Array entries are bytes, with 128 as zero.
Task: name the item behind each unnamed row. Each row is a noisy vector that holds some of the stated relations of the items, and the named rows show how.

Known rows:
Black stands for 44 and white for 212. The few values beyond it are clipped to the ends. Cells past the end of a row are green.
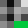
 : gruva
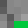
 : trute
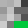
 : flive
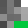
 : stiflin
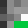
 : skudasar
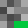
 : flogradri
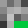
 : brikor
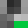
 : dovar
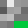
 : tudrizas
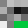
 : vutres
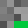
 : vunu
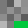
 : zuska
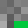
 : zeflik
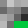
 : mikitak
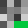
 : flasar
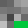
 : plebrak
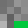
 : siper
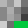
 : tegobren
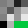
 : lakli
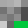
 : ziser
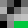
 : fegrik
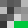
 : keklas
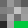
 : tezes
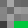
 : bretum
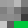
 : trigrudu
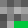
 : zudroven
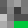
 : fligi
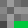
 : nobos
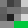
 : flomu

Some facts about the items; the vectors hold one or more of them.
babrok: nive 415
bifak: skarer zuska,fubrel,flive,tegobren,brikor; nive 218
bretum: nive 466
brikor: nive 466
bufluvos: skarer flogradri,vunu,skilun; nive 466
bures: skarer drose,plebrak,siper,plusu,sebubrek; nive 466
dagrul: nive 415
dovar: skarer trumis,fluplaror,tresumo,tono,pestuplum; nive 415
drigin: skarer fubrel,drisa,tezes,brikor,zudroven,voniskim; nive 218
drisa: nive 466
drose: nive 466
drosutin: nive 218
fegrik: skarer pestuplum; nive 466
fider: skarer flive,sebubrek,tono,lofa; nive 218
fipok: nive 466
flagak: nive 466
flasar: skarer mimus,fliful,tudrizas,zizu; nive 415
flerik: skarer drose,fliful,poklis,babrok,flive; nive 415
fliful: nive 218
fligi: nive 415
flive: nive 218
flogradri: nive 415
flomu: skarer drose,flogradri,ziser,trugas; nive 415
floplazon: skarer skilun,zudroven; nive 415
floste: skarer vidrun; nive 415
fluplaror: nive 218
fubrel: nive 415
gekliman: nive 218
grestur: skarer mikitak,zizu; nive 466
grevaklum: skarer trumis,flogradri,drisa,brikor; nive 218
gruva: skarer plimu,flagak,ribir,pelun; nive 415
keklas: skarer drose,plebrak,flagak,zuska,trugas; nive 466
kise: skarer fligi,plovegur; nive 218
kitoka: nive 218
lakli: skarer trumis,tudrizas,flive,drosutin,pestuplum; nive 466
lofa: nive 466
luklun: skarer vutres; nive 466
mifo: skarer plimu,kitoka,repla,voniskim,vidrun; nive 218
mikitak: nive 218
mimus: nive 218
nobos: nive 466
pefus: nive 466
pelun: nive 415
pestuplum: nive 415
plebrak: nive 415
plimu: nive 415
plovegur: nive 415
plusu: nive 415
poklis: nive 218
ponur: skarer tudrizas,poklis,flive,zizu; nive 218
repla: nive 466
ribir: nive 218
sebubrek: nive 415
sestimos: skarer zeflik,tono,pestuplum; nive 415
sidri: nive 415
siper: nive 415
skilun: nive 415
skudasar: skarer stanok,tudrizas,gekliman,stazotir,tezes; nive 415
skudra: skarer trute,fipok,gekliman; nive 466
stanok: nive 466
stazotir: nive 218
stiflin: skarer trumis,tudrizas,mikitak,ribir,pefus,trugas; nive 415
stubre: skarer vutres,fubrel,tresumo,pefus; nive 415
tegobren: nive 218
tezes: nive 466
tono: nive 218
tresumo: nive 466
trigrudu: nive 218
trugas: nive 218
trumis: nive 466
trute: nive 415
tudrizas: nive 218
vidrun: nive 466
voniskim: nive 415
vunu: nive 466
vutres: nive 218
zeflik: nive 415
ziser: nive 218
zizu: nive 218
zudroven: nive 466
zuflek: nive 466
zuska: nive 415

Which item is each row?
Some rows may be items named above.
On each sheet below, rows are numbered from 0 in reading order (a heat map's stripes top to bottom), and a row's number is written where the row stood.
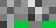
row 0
pefus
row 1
grevaklum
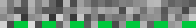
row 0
tono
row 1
tono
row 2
flasar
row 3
zudroven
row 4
flagak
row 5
stazotir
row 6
flerik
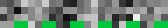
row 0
stubre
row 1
tegobren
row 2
floste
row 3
ponur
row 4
bufluvos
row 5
flagak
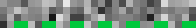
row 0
drisa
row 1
ribir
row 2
zizu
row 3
fider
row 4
fubrel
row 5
flomu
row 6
trugas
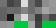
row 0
flomu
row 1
plimu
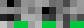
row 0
floplazon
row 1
kise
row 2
plimu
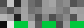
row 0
grestur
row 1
pelun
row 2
vunu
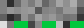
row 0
skilun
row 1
tresumo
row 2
kitoka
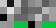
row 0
drigin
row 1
trumis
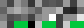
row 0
voniskim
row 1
skudra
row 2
luklun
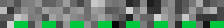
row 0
bures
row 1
vunu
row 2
lofa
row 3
gekliman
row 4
vidrun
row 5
sestimos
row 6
pestuplum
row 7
mifo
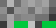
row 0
pefus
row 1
kitoka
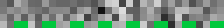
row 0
zuska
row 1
sebubrek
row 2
flerik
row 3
stubre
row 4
bifak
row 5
tegobren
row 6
brikor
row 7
drose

